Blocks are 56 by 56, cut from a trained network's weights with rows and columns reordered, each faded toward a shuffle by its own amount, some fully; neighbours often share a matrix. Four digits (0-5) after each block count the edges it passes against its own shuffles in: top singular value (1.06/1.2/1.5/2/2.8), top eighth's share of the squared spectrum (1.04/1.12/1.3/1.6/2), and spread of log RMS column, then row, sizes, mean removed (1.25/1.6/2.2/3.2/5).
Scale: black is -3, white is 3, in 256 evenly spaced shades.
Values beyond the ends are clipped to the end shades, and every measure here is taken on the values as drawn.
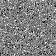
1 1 0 0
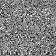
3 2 0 1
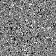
2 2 0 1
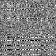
4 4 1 3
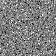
0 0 0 0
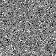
1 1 0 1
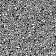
1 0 0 0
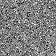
0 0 0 0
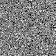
2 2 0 1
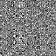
3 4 2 1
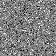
0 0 0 0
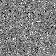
0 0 0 0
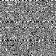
4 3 0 3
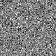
2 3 1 1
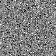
1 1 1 0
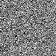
2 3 1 0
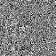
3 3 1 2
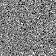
2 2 1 1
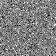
0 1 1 0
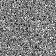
0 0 0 0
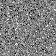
2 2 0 1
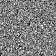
1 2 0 0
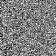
2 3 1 0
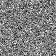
0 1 0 0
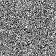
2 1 0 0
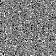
2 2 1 0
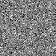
2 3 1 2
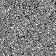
1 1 0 0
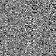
3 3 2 2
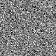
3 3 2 1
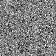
2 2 0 0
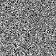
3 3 1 0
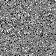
1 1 0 0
